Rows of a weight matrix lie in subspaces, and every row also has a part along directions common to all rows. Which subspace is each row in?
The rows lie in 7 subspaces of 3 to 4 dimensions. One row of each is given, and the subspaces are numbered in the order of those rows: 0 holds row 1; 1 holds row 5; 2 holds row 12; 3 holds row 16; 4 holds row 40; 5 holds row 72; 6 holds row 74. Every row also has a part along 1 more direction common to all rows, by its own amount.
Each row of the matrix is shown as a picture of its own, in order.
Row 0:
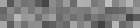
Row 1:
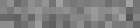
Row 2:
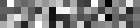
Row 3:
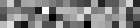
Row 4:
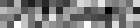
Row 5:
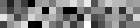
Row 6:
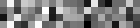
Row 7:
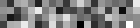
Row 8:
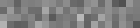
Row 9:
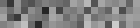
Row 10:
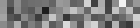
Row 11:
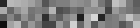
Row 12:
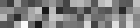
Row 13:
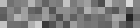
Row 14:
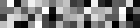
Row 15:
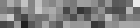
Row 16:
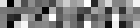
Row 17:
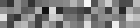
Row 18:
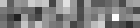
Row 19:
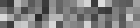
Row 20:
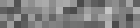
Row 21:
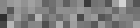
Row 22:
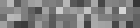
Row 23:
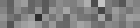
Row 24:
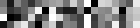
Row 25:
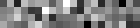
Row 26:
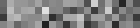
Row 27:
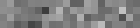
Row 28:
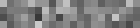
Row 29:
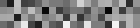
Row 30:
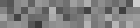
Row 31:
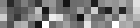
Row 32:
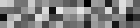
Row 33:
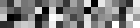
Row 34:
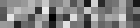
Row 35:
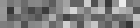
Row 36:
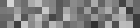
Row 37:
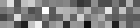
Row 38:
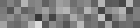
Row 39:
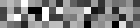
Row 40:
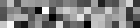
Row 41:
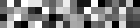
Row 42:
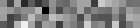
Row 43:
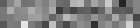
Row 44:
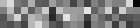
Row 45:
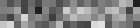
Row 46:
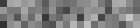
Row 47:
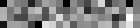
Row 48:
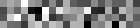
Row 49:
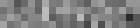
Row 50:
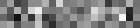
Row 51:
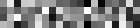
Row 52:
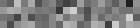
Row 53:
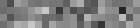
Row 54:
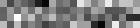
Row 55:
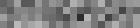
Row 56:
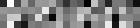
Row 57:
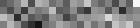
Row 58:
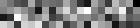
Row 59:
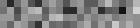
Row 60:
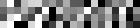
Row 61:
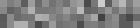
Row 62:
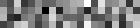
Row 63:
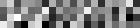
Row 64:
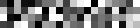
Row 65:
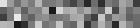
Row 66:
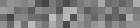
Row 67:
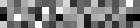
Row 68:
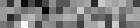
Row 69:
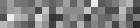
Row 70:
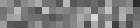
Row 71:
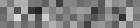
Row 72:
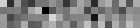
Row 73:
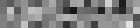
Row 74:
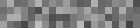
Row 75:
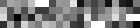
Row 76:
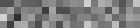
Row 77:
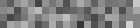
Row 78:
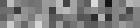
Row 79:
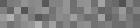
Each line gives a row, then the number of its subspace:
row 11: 5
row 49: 5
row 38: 0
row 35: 2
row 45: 4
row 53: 6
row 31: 2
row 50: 0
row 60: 3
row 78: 6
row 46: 5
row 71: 0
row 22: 6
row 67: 3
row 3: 4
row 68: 4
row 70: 6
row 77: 6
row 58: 4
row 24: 1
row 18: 3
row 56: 3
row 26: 2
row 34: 1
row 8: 5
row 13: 3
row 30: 4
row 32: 5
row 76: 5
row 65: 5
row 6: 6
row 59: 2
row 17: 5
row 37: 1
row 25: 5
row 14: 0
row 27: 6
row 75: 3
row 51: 2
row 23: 0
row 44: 4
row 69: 1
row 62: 2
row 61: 5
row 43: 2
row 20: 1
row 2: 6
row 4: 1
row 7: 6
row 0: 3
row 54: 3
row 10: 2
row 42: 4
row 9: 4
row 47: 3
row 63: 3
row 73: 2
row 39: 0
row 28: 3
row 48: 0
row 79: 0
